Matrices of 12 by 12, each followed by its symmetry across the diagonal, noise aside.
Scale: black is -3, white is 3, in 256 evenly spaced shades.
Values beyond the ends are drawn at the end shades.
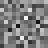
antisymmetric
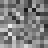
antisymmetric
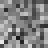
neither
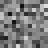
neither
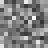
neither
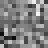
antisymmetric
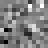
antisymmetric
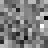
neither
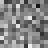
neither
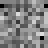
neither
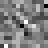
antisymmetric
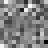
neither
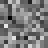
neither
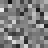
antisymmetric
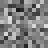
antisymmetric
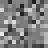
antisymmetric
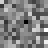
neither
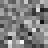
antisymmetric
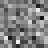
antisymmetric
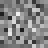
neither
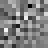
antisymmetric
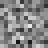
neither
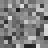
antisymmetric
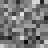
neither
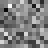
antisymmetric
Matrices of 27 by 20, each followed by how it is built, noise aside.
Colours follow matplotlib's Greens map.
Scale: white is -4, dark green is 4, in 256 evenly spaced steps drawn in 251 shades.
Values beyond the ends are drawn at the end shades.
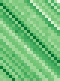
Toeplitz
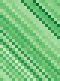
Toeplitz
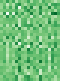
low rank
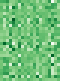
low rank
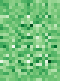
low rank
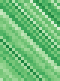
Toeplitz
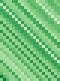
Toeplitz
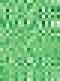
low rank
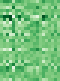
low rank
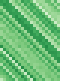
Toeplitz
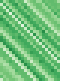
Toeplitz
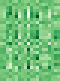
low rank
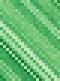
Toeplitz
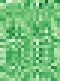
low rank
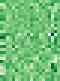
low rank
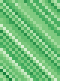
Toeplitz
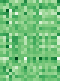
low rank
